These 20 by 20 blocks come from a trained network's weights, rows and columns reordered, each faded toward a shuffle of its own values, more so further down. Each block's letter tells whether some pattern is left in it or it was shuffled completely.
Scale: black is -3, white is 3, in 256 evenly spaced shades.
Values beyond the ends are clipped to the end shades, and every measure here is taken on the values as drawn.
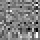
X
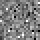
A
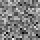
A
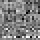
X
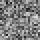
A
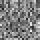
X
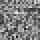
A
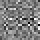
X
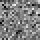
A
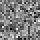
A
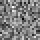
A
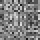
X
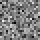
A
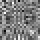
X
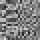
X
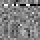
X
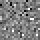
A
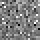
A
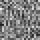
X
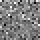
A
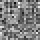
X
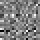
X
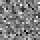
A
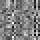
X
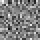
X
